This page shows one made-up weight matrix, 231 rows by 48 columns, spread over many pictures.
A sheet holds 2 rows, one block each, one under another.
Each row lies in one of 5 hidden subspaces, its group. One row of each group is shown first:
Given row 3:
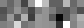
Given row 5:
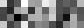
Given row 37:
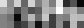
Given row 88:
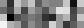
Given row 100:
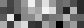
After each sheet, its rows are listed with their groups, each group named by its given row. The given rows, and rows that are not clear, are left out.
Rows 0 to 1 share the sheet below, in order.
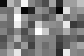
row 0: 37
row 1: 3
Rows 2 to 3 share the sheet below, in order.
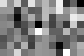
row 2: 37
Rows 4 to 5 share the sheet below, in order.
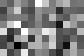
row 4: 3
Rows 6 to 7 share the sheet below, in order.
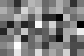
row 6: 5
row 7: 37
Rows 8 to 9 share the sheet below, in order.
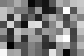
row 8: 100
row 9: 88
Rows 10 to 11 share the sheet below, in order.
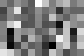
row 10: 3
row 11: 88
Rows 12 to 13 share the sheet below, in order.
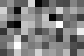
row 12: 3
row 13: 37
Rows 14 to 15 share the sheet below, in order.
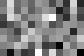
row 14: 88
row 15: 5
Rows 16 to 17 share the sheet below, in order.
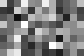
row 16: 5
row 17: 3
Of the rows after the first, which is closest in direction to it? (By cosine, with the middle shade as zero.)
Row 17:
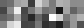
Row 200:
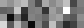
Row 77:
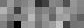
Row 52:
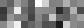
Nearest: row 52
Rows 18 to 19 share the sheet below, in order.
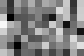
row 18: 88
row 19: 37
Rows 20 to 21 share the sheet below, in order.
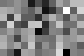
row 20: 100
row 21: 3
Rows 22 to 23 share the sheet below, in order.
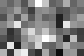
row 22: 3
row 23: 100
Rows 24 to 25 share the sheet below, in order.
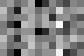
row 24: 3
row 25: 3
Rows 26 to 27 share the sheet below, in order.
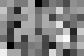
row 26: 3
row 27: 88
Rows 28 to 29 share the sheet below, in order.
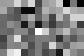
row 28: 37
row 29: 3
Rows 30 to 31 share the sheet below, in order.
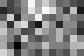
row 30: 100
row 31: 37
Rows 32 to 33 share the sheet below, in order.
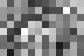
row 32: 100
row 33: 5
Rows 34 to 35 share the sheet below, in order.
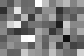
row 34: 3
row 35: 37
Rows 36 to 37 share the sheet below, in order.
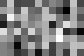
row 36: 88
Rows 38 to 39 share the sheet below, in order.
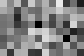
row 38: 37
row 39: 100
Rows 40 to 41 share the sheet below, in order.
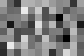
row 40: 5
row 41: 88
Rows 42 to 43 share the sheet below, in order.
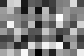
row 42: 5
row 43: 5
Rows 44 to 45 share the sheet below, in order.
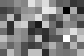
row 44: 100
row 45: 100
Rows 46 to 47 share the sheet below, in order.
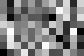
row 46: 88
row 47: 88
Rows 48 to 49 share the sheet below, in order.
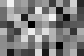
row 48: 88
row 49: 5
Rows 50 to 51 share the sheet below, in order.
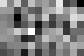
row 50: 37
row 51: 37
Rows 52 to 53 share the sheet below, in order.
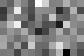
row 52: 3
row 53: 3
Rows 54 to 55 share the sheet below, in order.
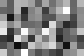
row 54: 88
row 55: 5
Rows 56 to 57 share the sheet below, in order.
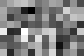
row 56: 37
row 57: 5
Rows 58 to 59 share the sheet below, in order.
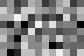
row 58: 5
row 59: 3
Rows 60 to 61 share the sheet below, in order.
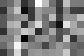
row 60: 3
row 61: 37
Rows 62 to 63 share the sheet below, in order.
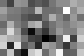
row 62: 100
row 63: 100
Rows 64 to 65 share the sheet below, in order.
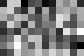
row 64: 5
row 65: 37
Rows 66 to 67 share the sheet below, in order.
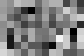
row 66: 37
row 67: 88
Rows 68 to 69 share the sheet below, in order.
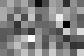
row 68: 3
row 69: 37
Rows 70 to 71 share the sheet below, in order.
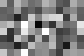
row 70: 5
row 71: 5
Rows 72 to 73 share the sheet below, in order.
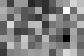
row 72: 100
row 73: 88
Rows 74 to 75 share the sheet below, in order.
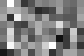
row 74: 100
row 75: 88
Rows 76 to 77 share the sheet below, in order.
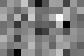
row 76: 3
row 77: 3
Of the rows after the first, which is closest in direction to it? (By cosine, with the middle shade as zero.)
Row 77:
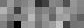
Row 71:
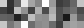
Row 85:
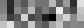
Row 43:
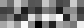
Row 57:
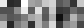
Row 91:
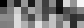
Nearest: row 85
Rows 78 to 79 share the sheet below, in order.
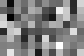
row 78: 88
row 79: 5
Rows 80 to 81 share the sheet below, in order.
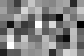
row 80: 5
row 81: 88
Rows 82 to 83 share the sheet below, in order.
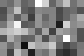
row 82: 3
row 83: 88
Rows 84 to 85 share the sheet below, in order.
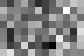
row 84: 100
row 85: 88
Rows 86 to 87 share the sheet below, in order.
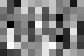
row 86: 5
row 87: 88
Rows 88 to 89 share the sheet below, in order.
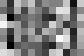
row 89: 88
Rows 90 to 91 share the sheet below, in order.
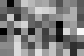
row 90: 100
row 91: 37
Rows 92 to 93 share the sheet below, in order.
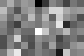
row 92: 3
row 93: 3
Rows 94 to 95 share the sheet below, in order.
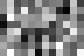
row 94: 88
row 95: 5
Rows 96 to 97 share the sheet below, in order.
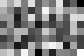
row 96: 37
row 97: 5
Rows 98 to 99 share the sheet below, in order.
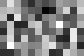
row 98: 100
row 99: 88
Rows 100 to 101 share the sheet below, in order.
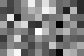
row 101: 3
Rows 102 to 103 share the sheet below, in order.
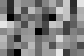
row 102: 88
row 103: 3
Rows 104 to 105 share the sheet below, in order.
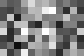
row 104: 100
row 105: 5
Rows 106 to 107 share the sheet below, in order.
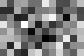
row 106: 5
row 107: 100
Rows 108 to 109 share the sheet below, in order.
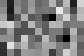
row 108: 88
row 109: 88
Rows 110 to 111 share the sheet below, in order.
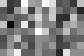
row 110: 5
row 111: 3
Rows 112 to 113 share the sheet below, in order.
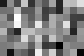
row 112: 37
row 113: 5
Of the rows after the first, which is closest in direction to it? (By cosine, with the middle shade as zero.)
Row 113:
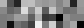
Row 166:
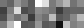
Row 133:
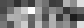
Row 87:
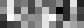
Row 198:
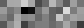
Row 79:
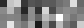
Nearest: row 133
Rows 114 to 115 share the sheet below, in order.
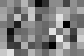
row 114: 3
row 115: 88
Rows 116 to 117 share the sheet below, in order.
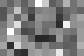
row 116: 3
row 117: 100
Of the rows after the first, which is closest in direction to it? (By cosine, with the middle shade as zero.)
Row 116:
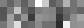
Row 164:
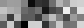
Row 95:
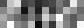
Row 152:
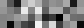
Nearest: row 152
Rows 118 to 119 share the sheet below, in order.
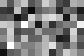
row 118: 5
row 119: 88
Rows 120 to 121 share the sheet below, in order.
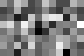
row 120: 5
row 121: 3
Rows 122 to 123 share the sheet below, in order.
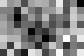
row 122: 37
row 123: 100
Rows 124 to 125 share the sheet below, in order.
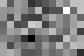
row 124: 100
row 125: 37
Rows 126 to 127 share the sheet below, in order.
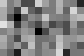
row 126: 37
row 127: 3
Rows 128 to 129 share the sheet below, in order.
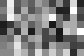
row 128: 88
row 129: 37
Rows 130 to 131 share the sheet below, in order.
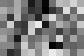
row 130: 100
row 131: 3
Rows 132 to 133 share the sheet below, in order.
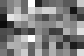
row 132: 37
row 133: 37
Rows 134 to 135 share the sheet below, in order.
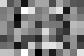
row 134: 37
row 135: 5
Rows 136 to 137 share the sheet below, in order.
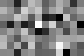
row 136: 5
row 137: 3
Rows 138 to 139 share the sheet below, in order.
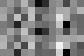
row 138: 3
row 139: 3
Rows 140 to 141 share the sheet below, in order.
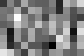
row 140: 37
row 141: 88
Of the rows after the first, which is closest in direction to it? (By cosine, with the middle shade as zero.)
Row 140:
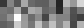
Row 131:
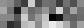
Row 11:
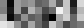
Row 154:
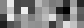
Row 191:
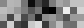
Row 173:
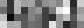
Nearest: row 191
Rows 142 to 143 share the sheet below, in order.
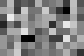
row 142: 88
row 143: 37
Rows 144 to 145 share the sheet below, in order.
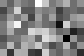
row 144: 3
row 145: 100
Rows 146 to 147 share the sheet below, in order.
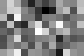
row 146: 100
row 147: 3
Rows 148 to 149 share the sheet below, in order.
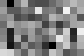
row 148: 100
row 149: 88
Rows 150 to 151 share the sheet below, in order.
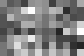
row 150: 37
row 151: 37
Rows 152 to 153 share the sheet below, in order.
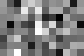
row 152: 5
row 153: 3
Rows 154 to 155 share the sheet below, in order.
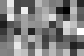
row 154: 88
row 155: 37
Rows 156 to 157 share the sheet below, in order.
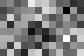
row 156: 100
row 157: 100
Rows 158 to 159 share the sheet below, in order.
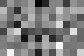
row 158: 3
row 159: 5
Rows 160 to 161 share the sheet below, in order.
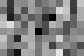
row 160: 88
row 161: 3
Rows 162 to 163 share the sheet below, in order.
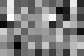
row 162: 88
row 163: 37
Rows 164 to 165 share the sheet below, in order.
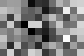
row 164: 100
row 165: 100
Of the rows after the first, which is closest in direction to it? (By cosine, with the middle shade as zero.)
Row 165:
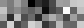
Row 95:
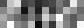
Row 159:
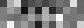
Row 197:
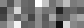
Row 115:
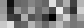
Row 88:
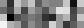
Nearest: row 95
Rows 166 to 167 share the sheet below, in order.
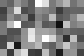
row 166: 3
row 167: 100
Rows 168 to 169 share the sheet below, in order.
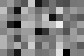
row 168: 3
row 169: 3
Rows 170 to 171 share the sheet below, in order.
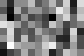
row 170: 88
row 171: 88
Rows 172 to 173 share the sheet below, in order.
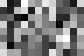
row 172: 5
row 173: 88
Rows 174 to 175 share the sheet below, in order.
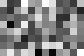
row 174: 5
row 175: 5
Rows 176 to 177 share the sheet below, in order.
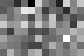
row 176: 37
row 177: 100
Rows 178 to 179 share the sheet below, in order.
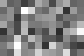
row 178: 37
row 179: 37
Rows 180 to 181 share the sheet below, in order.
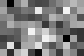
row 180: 100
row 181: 100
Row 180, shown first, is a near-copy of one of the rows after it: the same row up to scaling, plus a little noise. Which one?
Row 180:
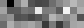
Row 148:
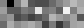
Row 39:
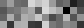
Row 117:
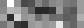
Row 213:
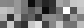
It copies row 148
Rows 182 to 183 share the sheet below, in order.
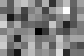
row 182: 88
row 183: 3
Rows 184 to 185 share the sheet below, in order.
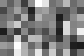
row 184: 3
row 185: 37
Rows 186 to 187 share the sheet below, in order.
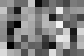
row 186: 3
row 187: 88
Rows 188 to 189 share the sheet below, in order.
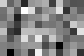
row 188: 37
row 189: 5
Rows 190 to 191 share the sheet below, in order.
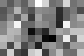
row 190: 3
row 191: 100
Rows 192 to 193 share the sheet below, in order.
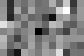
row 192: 88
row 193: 3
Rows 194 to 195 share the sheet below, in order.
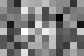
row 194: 5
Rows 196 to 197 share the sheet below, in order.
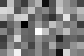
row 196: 5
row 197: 3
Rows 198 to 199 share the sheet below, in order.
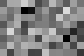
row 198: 37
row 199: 100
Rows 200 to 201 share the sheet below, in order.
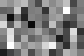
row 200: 88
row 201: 88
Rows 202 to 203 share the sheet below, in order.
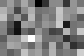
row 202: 3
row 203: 37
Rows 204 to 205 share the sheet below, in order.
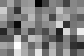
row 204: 3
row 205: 37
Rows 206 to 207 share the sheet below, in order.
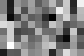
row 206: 88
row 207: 88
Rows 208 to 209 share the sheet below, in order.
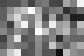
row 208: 37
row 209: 3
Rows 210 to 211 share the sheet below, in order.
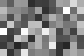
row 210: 100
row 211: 5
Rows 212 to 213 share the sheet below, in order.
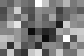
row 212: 3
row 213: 100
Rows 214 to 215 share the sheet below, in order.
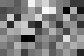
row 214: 100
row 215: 37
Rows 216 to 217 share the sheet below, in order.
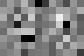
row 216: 3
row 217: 37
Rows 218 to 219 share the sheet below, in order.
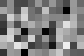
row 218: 88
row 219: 5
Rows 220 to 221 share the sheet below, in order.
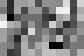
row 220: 88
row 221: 3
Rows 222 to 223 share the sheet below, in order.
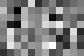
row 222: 3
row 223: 88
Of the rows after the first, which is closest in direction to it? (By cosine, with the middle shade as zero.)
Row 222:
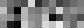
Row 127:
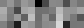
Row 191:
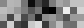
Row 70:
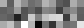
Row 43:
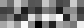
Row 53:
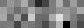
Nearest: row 127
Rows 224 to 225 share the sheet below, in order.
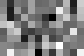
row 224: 88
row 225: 5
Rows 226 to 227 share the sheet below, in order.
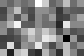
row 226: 3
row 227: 100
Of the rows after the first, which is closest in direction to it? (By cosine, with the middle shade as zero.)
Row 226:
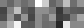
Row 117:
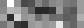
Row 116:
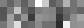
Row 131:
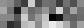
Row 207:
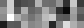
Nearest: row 116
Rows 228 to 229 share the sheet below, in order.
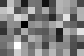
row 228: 5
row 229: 37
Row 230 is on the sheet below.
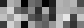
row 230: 5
